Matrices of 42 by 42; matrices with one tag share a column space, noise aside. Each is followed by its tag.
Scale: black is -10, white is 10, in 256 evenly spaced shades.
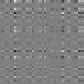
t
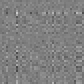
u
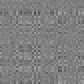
u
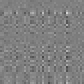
u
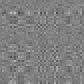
u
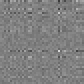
t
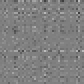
t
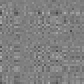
u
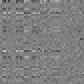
t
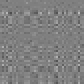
u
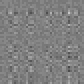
u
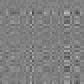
u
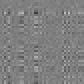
u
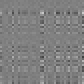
u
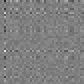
t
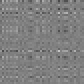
t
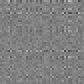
t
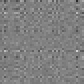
t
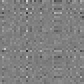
t
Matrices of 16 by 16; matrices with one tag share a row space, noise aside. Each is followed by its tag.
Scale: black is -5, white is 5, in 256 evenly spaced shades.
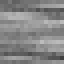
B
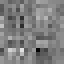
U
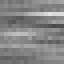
B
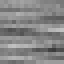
B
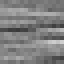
B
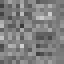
U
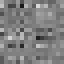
U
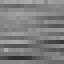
B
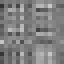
U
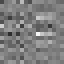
U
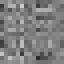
U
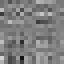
U
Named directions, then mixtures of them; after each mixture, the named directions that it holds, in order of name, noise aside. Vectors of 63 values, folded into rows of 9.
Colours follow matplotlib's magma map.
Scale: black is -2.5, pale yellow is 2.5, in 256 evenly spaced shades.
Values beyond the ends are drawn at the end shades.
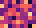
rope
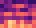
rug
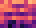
rug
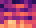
rug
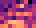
rope, rug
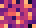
rope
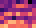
rope, rug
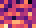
rope, rug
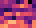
rope, rug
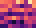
rope, rug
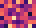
rope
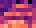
rope, rug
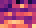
rope, rug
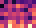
rope, rug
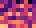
rope, rug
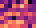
rope, rug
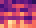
rug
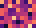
rope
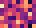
rope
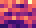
rope, rug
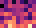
rope, rug
